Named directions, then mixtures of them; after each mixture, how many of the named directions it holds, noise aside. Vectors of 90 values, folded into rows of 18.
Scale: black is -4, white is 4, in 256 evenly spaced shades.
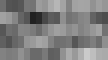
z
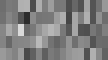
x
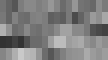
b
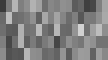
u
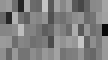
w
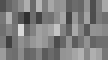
three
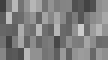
one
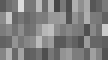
two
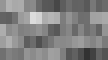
one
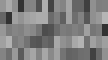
three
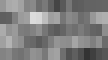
one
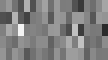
two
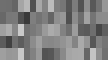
two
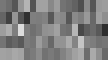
three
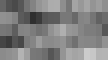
two
